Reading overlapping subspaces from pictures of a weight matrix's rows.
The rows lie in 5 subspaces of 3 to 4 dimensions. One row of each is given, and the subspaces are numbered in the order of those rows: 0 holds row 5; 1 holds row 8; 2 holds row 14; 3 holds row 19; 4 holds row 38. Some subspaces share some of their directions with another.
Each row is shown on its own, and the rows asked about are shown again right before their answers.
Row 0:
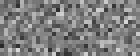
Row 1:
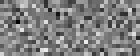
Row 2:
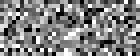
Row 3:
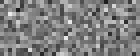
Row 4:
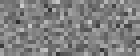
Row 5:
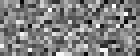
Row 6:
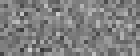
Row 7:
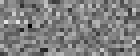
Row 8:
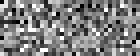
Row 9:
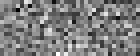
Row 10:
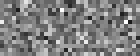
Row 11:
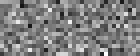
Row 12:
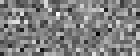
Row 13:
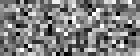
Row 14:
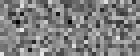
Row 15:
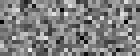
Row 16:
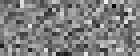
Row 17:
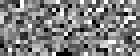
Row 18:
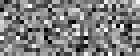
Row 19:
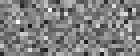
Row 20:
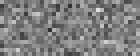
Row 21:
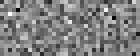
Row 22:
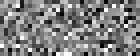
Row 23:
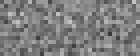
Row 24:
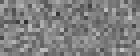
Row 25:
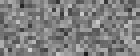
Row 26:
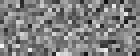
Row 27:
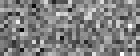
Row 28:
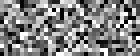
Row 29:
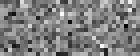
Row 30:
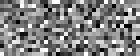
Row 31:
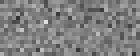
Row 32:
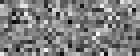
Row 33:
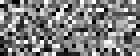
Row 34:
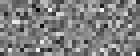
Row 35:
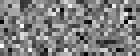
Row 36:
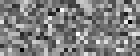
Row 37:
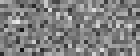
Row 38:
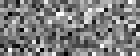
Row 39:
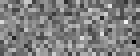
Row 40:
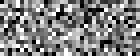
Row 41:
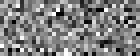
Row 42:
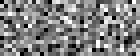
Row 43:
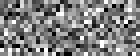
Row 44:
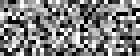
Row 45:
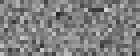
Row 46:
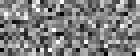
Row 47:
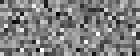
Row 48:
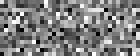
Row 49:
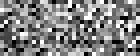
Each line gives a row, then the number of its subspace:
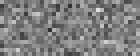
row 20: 4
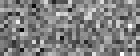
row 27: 4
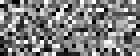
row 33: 0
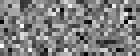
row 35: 3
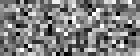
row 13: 3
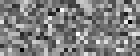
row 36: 3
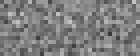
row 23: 2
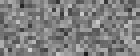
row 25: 0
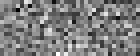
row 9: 3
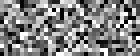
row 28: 3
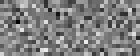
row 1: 3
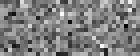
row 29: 4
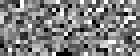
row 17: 0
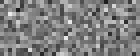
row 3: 2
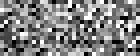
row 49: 4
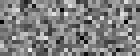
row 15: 3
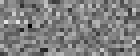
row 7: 1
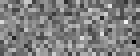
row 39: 3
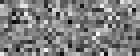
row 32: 4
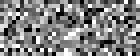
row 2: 1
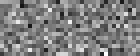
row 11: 4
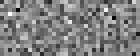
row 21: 2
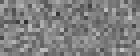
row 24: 1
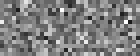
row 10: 3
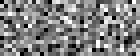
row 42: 2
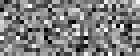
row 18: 1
